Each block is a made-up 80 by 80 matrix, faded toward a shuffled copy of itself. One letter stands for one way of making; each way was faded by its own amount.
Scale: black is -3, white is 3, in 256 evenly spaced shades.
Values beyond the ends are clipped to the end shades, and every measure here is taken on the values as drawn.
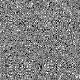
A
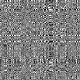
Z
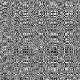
Z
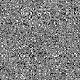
A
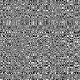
Z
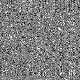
A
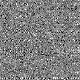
A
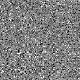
A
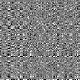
Z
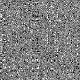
A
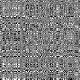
Z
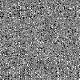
A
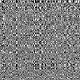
Z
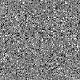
A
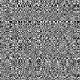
Z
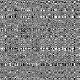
Z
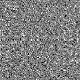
A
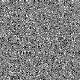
A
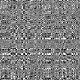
Z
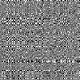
Z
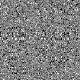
A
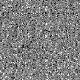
A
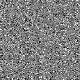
A
